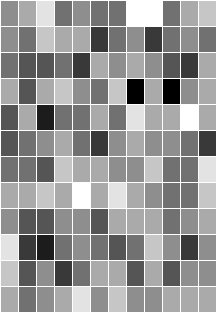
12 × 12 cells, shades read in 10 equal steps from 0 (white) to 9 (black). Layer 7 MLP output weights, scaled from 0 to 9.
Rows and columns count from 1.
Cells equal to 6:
14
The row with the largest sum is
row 3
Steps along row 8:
same down up down up down up up up same down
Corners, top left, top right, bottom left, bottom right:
4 2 3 3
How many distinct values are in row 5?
6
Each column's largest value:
6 7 8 7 7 7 6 9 7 9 7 7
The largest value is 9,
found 2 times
